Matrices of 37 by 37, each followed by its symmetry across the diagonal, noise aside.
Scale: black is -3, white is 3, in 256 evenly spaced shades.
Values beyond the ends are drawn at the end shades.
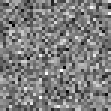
neither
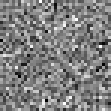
antisymmetric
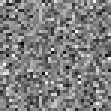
neither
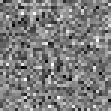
neither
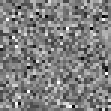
antisymmetric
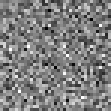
antisymmetric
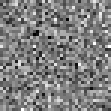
neither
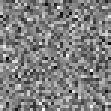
antisymmetric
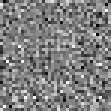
antisymmetric
